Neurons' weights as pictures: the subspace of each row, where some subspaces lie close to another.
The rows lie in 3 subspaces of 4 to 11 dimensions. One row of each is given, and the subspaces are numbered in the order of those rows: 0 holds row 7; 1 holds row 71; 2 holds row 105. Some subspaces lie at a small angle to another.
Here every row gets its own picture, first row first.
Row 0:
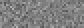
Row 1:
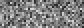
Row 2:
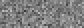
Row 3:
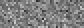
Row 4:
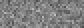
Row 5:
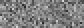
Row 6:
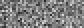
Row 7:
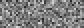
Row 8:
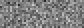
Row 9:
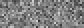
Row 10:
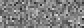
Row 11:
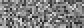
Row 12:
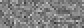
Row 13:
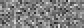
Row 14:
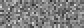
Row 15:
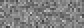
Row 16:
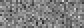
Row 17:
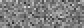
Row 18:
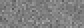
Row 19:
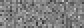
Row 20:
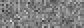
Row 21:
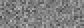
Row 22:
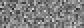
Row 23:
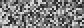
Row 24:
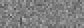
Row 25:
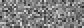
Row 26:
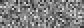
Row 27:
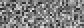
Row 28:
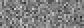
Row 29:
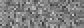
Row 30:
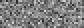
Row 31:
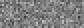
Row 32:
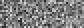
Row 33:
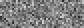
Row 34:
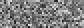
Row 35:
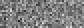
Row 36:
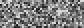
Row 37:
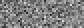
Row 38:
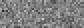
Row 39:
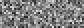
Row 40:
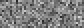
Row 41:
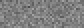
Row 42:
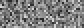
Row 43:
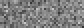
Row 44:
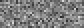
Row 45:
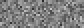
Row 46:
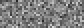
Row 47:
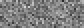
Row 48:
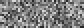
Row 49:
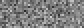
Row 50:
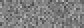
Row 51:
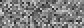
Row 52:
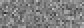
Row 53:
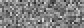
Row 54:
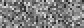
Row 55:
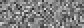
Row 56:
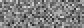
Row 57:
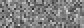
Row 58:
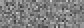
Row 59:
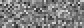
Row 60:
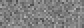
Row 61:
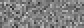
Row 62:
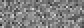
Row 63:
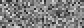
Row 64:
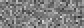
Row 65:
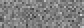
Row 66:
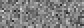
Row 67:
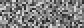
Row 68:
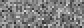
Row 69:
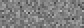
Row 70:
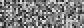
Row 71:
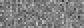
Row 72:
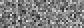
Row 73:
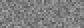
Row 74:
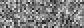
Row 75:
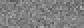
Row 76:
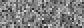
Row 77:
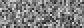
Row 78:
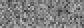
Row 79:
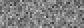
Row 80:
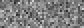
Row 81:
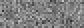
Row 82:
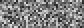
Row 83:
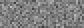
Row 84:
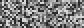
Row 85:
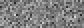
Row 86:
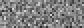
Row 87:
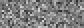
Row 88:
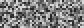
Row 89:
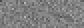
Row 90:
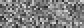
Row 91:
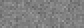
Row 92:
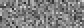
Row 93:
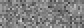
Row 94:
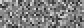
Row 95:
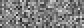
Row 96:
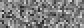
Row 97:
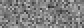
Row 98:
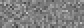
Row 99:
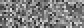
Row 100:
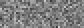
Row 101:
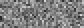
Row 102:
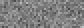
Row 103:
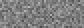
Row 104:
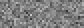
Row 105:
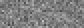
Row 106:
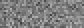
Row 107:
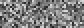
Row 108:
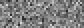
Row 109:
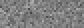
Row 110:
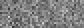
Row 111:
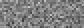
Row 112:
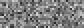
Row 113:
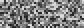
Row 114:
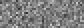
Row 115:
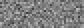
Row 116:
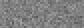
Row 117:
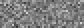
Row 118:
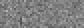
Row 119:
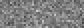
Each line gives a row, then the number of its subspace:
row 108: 0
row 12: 2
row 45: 0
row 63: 0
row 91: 2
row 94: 0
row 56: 1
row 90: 1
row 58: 2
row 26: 2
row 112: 2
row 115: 0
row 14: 2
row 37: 1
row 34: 2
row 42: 0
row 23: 2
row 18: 0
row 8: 2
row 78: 0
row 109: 2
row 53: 0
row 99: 1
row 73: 0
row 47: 1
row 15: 2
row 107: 1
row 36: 1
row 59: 1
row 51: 2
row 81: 0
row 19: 1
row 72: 2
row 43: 2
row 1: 2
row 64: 0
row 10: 2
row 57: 0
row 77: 0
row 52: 2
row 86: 1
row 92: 2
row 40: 0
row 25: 0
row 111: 1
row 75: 2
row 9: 2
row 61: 1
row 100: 2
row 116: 1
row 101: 2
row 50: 1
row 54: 2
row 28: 1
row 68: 0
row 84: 0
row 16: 1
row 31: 0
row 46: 0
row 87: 2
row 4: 2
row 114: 0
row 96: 2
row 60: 0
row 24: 0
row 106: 1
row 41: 1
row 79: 2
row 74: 0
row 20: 0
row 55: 0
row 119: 2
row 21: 0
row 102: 2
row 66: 2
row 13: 2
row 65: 2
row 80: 2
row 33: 1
